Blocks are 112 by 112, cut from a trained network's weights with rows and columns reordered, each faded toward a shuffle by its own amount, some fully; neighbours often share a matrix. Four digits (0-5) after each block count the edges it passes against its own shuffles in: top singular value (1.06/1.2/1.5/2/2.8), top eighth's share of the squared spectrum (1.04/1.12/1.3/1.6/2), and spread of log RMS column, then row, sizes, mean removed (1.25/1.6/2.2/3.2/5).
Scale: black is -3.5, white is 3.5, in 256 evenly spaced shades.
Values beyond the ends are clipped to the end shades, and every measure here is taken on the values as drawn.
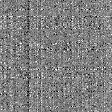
4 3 1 3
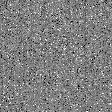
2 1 0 0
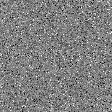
1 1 0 1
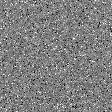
0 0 0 0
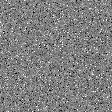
0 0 0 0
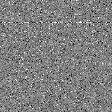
3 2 1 1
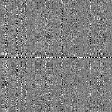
4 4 4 2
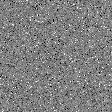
0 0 0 0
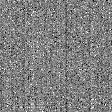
3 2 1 2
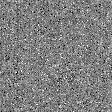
2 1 0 0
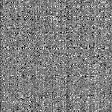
3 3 1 3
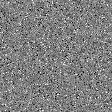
1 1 0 1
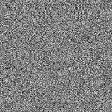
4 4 2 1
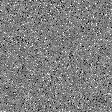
0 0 0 0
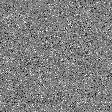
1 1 0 0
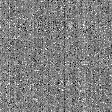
3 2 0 2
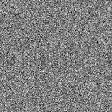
3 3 1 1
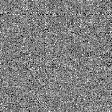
3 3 1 2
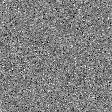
0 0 0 0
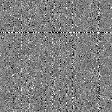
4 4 3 2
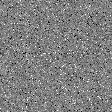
1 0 0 0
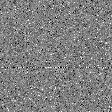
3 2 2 1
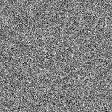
3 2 1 0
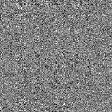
3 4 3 2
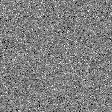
1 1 0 0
